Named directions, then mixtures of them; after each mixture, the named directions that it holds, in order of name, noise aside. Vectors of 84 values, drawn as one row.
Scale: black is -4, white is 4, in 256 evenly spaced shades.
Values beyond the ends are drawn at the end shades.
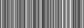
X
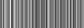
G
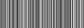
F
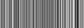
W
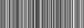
F, W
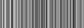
G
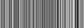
W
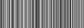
F, G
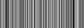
F, W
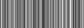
X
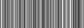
X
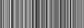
F, G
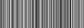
F, G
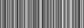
F, X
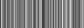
X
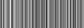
G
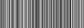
F, G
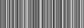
F, X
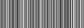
F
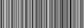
G, X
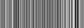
W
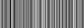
G, X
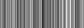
W, X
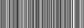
F, W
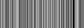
F, W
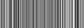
W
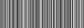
F
